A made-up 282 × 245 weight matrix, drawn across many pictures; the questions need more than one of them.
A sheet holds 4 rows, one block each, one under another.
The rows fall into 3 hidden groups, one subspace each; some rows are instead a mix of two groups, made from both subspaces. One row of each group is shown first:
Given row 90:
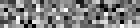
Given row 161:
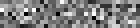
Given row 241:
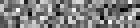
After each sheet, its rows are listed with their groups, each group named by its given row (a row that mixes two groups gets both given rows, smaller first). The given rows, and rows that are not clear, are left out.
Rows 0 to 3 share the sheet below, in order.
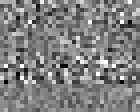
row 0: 90
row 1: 241
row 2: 90
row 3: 241
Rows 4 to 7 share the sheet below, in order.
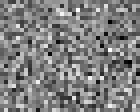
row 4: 241
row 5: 241
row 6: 241
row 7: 241
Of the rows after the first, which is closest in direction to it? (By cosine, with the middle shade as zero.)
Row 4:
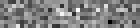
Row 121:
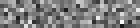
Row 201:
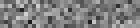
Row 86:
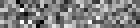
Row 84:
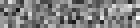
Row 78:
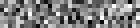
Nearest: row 201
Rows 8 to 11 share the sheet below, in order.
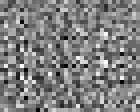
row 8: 90
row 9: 90
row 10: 90
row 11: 161 and 241
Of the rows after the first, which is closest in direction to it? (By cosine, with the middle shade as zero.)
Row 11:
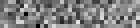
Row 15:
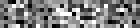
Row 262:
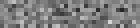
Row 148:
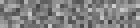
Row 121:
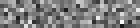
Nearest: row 148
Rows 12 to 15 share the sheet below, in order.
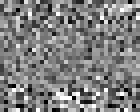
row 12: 241
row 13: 90
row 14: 161
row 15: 241
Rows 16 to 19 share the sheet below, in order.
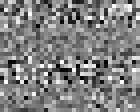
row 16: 241
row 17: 90
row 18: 90 and 241
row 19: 161
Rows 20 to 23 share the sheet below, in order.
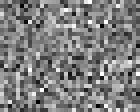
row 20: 161
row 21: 241
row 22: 241
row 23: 161
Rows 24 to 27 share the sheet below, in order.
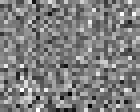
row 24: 90
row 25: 90
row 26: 90
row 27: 161
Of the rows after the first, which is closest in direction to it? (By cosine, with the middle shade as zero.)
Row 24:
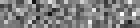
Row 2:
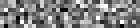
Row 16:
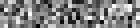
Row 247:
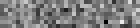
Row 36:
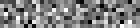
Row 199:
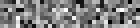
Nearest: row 247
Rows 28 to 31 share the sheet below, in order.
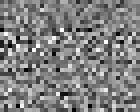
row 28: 90 and 161
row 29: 90 and 161
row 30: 161
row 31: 90 and 161
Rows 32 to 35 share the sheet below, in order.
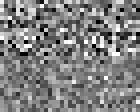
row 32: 161
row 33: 161
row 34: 161
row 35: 241
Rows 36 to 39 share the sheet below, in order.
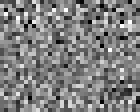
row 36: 90
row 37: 241
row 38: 90
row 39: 241
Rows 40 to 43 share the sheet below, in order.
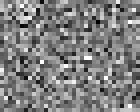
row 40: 161
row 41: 161
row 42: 161
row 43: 90 and 161
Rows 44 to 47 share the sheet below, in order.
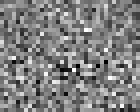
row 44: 90 and 241
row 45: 161
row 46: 241
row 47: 90
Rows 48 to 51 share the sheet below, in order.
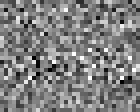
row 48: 90
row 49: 161
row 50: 90
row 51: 241
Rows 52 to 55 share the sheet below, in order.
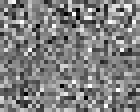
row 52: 241
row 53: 90
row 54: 90 and 161
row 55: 161
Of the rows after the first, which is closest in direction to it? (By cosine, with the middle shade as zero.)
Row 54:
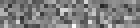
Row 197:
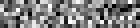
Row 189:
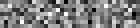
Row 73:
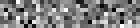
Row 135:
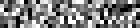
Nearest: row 73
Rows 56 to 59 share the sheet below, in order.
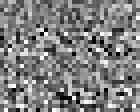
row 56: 241
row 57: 161
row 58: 90 and 161
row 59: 241
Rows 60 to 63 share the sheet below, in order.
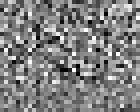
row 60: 241
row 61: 90 and 161
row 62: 241
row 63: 90
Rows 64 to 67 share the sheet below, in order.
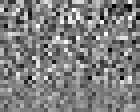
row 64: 241
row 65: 90 and 241
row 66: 90
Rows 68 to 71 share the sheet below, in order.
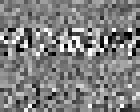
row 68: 241
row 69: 241
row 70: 241
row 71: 90
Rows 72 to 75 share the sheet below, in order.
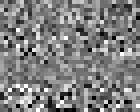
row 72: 241
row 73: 90
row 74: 161
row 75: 161
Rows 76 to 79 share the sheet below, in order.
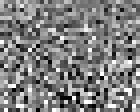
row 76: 161
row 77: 90 and 161
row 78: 241
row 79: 241
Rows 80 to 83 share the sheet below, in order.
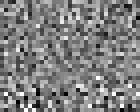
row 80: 241
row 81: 90
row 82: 161
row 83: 90
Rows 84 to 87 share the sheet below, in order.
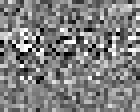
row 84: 241
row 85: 161
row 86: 90 and 161
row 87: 241
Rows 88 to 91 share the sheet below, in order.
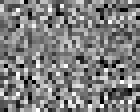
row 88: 241
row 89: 241
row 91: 241
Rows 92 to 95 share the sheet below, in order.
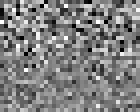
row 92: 161
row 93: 90
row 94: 161
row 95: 161
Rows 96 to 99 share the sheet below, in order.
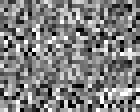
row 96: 241
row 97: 90
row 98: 241
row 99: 241
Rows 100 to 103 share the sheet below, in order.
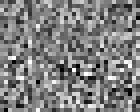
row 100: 241
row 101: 241
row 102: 241
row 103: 241
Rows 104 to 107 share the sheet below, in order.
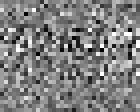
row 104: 161
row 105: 241
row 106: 241
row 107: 161
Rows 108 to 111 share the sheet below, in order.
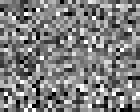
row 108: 161
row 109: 90 and 161
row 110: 161
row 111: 90
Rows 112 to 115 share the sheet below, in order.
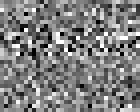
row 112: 161
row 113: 241
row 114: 90
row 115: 90
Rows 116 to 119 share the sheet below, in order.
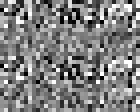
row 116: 241
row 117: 241
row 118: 241
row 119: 241
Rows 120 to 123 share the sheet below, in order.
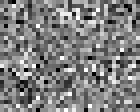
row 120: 241
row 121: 90
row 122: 161
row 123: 161
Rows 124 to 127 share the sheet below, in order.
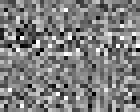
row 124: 90
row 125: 161 and 241
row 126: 90
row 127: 90
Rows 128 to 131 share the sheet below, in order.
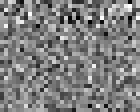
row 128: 241
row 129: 90
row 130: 90
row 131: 161
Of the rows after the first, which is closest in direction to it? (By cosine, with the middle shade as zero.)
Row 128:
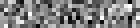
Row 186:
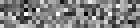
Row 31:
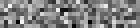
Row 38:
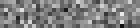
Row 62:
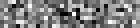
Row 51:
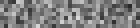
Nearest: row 62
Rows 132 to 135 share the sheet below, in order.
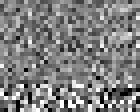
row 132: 241
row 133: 241
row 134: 161
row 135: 241
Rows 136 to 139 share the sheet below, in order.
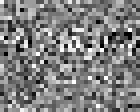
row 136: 161
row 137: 241
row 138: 161
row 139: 161
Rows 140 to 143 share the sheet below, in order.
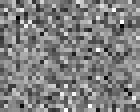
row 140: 90
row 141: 161
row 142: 161
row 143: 90 and 241
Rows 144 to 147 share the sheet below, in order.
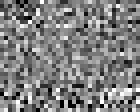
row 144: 161
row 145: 90
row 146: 241
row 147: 241
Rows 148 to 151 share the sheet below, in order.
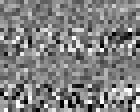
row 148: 241
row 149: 241
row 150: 90
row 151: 241
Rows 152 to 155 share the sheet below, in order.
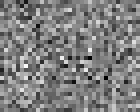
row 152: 161
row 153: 90
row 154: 161
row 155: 161
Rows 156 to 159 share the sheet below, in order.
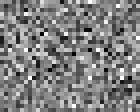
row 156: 161
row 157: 161
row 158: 90
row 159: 241
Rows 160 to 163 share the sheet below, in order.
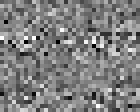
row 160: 90
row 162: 90
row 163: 161
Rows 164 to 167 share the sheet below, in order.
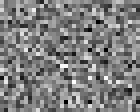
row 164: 161
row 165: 161
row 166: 90 and 161
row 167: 241
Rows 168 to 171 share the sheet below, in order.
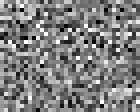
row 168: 161
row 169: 161
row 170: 90 and 161
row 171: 241
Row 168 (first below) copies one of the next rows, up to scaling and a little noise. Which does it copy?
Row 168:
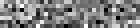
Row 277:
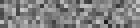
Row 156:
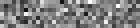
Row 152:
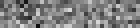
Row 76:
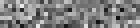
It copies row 76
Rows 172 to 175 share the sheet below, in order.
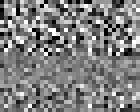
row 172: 161
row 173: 90
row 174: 161
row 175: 90
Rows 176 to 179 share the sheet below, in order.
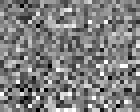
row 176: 161
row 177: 241
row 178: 241
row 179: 161
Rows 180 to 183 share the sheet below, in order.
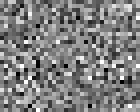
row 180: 241
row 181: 161
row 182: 90
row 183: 90 and 161
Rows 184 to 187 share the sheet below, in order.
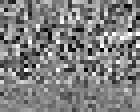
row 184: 241
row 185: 241
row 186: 161
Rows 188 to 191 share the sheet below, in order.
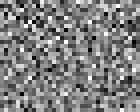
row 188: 90 and 161
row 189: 90
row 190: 90
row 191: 90
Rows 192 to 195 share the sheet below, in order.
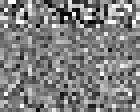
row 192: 241
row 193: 241
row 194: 241
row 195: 90 and 241
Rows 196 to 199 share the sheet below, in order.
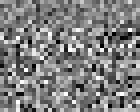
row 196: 90
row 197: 241
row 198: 161
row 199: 90 and 241
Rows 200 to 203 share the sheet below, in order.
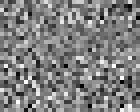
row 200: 241
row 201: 90 and 161
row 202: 90
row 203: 90
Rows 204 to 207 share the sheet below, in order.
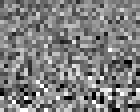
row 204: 161 and 241
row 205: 241
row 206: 241
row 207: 161
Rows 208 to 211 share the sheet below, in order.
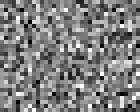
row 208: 90
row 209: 241
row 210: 241
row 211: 90 and 241
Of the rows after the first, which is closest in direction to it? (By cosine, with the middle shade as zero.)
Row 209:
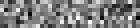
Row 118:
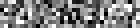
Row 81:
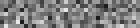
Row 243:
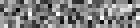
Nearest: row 81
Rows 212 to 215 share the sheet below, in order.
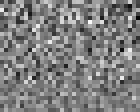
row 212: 241
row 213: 90
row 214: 90
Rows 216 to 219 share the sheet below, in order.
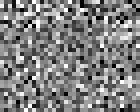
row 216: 90 and 161
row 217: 241
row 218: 90
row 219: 90
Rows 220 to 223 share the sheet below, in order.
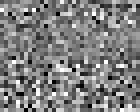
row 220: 161
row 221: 90 and 241
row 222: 241
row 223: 90
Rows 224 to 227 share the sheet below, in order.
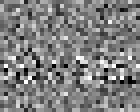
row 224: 241
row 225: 90
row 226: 90
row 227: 90
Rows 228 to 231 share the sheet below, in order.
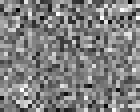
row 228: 241
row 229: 241
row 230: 90
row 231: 161
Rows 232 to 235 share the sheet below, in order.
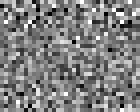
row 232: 90
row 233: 241
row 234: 241
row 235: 90
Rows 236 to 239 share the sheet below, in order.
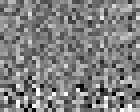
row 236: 241
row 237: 241
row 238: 90
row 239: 90
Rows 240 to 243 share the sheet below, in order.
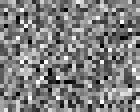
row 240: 90
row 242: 90 and 161
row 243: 241
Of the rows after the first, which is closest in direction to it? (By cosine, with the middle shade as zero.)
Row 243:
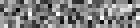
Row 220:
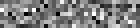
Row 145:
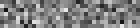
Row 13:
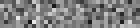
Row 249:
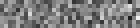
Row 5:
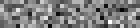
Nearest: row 249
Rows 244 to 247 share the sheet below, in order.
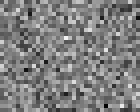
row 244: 241
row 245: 161
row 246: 161
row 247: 90 and 161
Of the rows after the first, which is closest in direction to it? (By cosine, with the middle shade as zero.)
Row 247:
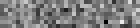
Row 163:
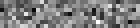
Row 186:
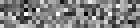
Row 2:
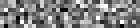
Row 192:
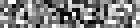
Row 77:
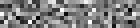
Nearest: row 2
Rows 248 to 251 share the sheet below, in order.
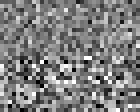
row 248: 90
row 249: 241
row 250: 161
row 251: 161
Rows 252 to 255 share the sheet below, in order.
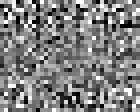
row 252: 90
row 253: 90
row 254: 161
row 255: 241
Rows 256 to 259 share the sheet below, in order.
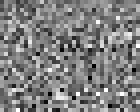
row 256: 161
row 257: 241
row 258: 90
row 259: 241
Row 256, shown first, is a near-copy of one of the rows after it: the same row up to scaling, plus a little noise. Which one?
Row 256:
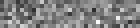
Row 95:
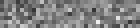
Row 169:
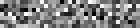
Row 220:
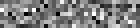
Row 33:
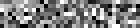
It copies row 95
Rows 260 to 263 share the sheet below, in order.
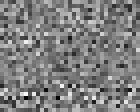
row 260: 241
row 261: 161
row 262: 241
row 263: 161
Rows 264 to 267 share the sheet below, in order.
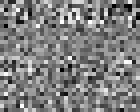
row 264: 241
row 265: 90
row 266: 161 and 241
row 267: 90
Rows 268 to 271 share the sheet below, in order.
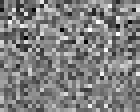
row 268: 161
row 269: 161
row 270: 241
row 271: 161
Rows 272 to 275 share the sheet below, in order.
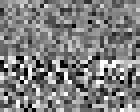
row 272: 161
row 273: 241
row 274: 90 and 241
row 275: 90
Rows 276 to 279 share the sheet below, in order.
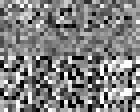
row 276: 161
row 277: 161
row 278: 241
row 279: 241
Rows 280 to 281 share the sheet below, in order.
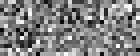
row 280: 241
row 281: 161
